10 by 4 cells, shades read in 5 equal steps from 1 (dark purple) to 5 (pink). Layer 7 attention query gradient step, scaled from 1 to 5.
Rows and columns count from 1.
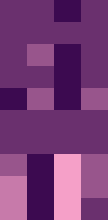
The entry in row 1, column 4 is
2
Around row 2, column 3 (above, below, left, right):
1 1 2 2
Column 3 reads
1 2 1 1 1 2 2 5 5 5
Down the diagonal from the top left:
2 2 1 2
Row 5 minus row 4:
-1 1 0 1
